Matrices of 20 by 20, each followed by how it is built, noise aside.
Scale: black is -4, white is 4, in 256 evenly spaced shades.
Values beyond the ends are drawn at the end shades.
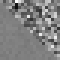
upper triangular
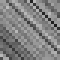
Toeplitz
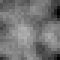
smooth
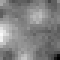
smooth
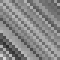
Toeplitz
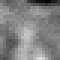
smooth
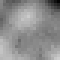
smooth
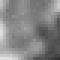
smooth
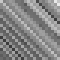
Toeplitz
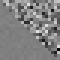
upper triangular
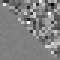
upper triangular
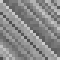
Toeplitz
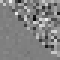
upper triangular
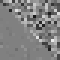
upper triangular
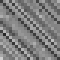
Toeplitz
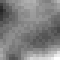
smooth
